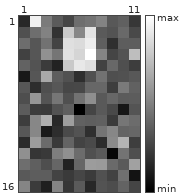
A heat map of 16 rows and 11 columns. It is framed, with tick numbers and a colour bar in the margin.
The top middle is the ninth with the highest average. No row or column stands out. The values are skewed, with a long tail toward high values. An odd patch, higher than its surroundings, sits in the top middle.
